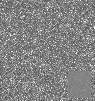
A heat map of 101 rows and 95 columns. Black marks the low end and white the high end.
The bottom right is the calmest part. On average the colour sits 50% of the way up the scale. There are no regular stripes. No row or column stands out. Neither half mirrors the other. No overall slope runs across the table. An odd patch, calmer than its surroundings, sits in the bottom right.
